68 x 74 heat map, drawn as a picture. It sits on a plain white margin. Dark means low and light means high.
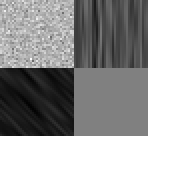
It is made of 2 by 2 panels. Panel 1,1: high, fine-grained. Panel 1,2: low, streaked downward. Panel 2,1: very low, slanting down to the right, faint in contrast. Panel 2,2: middling, flat.
